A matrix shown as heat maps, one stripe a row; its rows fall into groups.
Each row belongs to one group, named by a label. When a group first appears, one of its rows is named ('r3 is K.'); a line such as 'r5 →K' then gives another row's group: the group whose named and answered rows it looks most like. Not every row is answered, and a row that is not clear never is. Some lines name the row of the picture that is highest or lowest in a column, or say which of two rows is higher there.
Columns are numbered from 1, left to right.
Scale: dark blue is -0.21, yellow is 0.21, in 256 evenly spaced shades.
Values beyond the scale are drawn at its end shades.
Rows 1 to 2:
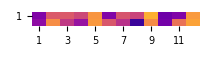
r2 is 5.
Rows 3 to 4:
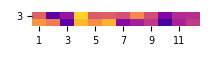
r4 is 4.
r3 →4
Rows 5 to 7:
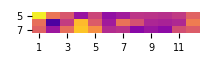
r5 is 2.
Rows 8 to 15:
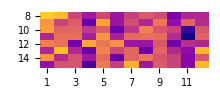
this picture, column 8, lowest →13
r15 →5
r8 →2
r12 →4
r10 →2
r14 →2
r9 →2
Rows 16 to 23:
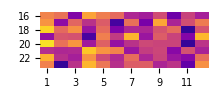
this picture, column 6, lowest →17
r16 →4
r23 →4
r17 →2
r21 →4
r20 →2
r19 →5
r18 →2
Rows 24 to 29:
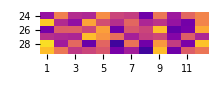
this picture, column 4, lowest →28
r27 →4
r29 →2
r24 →5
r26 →5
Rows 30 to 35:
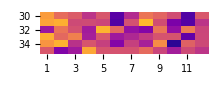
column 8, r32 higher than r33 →No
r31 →2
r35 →4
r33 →2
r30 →2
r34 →2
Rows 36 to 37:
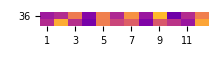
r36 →5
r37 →5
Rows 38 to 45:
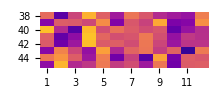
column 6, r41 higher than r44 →Yes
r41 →4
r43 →5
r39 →5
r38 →4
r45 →5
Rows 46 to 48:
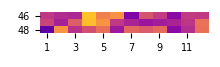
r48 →5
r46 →4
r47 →4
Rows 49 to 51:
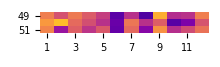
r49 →2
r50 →2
